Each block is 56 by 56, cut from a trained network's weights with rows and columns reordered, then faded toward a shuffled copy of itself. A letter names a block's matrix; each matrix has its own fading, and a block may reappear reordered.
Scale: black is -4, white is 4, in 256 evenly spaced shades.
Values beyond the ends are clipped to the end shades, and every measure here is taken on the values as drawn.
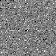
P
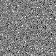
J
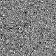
J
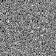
J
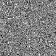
J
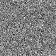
J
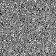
P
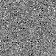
P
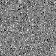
P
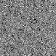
P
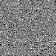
P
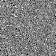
P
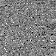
P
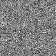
J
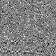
P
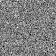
J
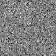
P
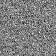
J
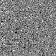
J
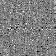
P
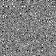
P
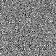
J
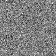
J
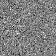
J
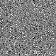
P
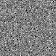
P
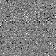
P
